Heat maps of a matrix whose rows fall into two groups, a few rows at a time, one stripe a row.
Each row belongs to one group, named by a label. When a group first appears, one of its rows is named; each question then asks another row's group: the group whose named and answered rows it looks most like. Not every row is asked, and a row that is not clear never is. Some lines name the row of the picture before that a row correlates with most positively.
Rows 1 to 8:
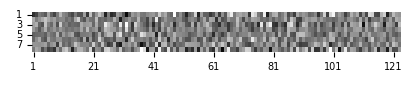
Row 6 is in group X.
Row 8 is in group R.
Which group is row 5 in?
R
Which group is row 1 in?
X
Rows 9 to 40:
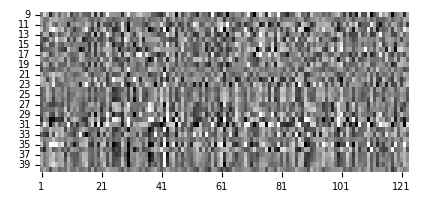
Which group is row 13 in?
X
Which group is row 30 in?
R
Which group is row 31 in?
X
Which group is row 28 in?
R
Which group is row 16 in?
X
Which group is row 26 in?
X
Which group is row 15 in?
X
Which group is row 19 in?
X
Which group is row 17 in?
X
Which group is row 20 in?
R
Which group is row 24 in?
X
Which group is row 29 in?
X
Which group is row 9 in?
X
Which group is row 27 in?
R
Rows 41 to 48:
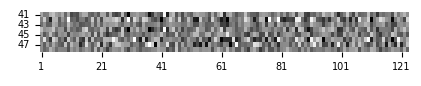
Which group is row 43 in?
X
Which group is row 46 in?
X
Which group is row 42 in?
X
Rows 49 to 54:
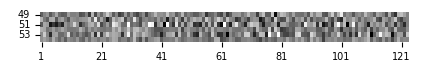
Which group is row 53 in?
X
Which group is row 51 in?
R
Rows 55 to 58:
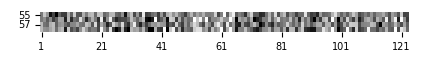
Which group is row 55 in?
R
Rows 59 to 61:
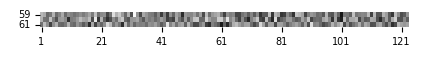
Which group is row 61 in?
X
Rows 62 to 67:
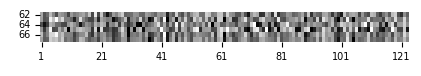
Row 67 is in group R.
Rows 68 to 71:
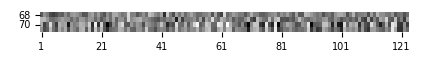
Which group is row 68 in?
R
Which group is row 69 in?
X
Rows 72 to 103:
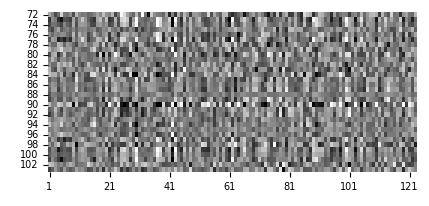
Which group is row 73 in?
R
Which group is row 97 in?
R
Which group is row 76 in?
R
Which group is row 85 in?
X
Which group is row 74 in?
R
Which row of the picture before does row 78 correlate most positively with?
70
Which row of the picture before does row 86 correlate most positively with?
69
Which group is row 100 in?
R
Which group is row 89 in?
X
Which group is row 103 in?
X
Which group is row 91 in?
X
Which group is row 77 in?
R
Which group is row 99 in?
R
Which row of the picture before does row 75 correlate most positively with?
70
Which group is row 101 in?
R
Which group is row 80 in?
X
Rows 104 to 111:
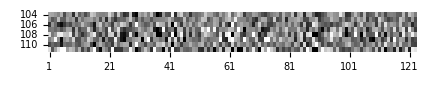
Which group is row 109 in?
X
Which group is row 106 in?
R
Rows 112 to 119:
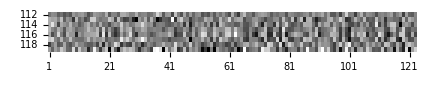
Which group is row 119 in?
R
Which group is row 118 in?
X
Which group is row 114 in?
X
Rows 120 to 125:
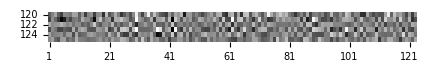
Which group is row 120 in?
X
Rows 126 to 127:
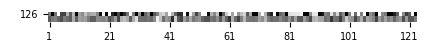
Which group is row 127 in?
R
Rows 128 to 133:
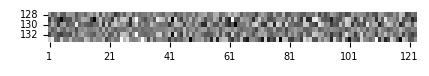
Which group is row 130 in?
X
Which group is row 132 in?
R
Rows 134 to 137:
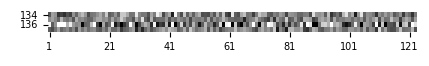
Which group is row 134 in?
R
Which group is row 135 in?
X
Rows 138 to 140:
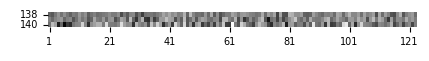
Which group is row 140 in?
R
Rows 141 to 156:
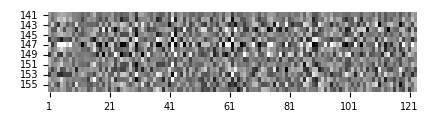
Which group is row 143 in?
X
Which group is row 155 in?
X
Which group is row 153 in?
R
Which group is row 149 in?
X
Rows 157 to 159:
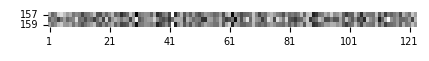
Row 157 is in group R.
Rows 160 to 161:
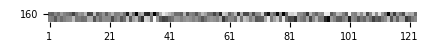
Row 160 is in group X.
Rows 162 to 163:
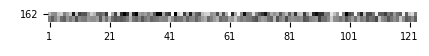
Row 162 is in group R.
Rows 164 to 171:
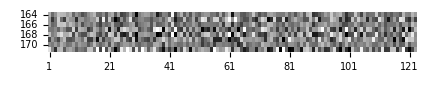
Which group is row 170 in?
R
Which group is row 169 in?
X
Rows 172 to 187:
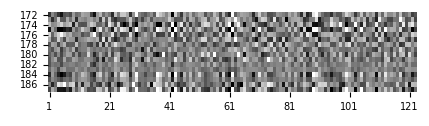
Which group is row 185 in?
R
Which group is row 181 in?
X
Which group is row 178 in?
X
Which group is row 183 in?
X
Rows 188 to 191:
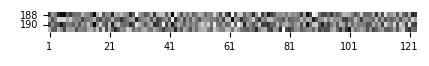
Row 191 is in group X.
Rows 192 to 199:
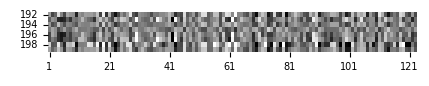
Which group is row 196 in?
R
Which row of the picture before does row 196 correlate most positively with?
188
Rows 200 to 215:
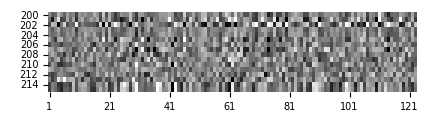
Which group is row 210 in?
R
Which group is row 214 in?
R
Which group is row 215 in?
R
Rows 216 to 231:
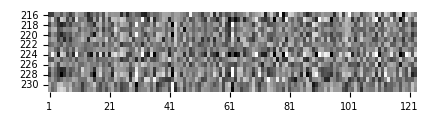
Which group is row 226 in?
X
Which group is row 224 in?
X
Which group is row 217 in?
X
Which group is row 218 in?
R
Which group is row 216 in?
X
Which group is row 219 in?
X
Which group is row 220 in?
R
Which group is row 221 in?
R
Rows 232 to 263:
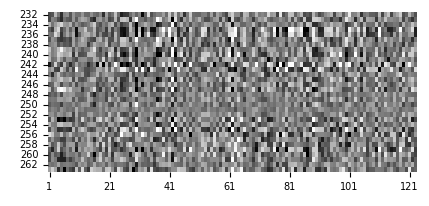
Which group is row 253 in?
R
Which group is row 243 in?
X
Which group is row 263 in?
R
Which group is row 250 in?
R
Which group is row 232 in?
X
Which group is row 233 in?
R
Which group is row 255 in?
R
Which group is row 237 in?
R
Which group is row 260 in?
R
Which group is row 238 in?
R
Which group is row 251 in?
X
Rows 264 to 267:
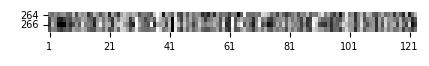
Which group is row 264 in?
R
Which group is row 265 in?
R
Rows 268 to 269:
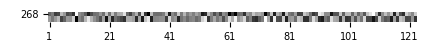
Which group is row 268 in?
X
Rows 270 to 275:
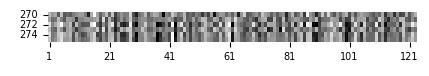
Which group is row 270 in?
R
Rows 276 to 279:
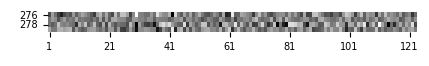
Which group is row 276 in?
R
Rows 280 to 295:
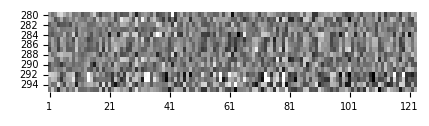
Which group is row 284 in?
R
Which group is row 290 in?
R
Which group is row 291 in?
X
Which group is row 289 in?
X
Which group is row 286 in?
X
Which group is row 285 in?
X
